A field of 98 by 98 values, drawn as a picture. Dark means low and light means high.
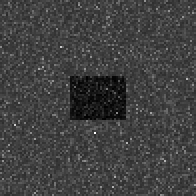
An odd patch, lower than its surroundings, sits in the centre. There is no overall slope. A few values lie far out on both sides of the bulk. The centre is the ninth with the lowest average.
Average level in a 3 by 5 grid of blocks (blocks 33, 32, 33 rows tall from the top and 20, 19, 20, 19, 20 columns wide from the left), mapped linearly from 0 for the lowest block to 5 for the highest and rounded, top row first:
5 5 5 5 5 / 5 4 0 4 5 / 5 5 5 5 5
